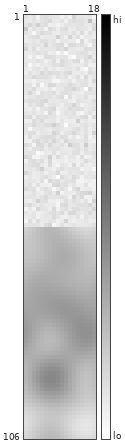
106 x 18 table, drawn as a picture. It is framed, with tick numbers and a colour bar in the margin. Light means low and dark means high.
It is made of 2 by 1 panels. Panel 1,1: very low, fine-grained, faint in contrast. Panel 2,1: low, smooth.
